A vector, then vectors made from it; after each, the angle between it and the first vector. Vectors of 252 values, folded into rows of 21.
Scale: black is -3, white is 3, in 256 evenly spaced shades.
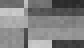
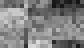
nearly parallel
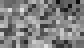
partly aligned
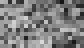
partly aligned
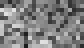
partly aligned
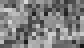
partly aligned
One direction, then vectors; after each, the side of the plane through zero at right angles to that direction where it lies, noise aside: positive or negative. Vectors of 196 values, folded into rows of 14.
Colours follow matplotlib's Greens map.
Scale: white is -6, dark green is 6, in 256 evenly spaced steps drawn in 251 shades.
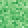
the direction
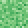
positive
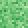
positive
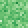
positive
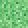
positive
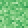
negative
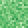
positive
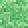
positive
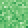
positive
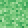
negative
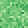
negative
